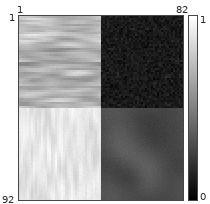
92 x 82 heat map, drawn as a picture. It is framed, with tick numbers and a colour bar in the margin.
The table splits into 2 rows of 2 panels. Panel 1,1: high, streaked across. Panel 1,2: very low, fine-grained, faint in contrast. Panel 2,1: very high, streaked downward, faint in contrast. Panel 2,2: low, smooth, faint in contrast.
